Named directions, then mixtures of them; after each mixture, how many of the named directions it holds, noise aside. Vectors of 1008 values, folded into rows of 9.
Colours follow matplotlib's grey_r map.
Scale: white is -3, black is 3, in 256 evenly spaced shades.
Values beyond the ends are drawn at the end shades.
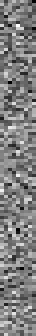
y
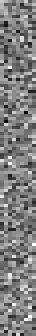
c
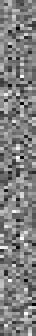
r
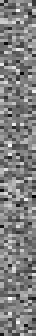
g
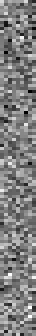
two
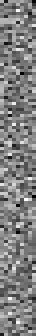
two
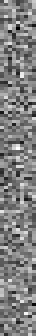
three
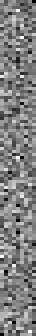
three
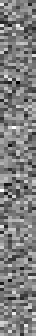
two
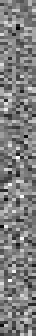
three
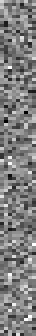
one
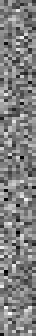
three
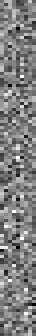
one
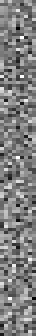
three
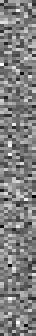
one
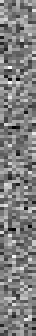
three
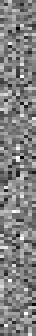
one
